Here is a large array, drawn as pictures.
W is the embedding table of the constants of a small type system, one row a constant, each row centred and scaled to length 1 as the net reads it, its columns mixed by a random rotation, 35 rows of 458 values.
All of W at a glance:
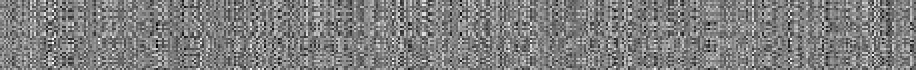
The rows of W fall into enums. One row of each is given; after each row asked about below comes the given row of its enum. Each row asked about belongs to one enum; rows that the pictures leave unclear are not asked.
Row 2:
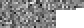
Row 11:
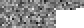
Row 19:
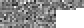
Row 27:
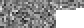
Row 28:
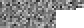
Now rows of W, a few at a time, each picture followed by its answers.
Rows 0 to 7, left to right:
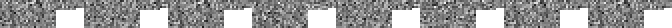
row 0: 2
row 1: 28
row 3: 27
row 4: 28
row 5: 19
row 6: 2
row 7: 2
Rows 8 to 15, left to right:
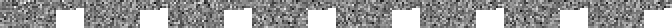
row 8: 19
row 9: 28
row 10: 2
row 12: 11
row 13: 28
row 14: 11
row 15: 28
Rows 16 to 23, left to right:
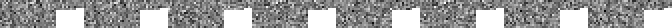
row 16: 2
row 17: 2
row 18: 27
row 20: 11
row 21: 19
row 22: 11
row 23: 11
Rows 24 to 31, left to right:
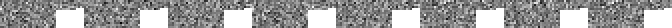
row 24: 27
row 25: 11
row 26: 28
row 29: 19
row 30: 2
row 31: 19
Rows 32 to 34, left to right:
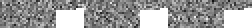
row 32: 28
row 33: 27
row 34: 11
